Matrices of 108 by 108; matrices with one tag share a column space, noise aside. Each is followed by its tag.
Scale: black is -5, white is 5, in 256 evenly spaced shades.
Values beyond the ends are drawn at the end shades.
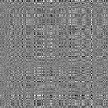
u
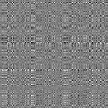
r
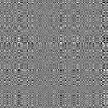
r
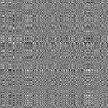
r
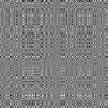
u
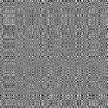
u
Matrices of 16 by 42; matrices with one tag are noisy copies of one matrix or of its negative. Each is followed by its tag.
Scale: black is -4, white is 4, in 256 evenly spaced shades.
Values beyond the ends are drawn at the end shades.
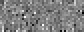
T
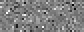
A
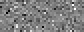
A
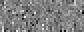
T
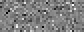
A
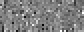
T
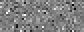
A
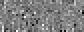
T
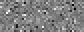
A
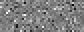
A
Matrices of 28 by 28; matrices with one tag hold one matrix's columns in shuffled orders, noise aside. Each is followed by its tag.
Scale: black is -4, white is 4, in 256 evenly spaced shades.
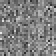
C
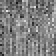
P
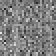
C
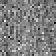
C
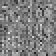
C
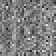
C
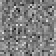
C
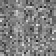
C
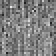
P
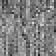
P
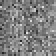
C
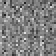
C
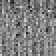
P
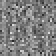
C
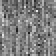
P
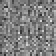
C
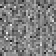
C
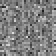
C
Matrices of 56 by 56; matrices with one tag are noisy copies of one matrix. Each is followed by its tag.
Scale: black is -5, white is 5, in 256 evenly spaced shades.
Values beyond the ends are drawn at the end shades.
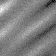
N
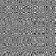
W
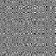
W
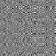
W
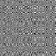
W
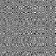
W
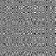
W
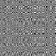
W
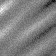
N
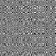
W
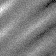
N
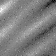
N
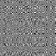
W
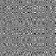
W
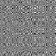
W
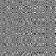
W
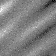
N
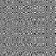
W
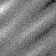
N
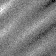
N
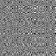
W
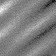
N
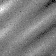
N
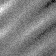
N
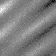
N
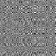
W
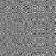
W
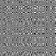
W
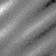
N
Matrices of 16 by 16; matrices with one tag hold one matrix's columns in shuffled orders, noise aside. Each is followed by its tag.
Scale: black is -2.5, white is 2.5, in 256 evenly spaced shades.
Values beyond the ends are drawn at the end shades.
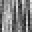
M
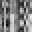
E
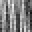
M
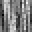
M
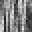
M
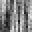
M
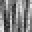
M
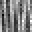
M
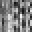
E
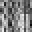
E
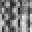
E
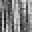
M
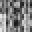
E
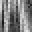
M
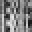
E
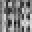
E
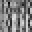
E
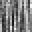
M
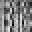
E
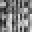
E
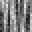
M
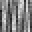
M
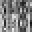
E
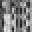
E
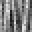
M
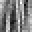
M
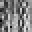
E
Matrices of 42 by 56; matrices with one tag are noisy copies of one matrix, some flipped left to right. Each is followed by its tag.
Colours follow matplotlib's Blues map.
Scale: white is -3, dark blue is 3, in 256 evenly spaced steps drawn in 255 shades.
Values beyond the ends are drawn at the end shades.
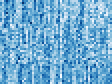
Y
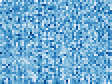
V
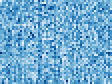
V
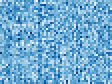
V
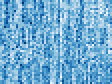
Y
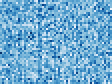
V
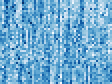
Y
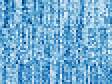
Y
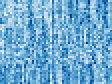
Y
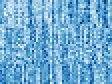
Y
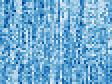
Y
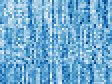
Y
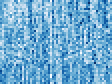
Y
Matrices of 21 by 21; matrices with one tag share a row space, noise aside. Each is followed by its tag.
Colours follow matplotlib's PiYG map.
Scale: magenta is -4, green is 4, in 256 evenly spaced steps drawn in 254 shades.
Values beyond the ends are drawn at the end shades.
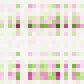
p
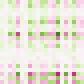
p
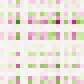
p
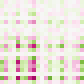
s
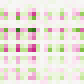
s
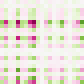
s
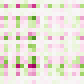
s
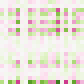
p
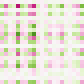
s
